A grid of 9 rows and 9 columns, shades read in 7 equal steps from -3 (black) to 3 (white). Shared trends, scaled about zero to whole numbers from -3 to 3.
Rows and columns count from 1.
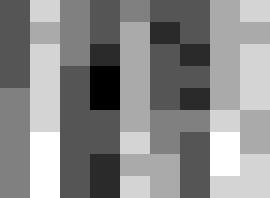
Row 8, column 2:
3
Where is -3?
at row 4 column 4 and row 5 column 4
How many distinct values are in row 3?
5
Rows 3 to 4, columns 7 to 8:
-2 1 / -1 1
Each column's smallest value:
-1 1 -1 -3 0 -2 -2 1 1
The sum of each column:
-4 20 -6 -16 10 -4 -10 15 15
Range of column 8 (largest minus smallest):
2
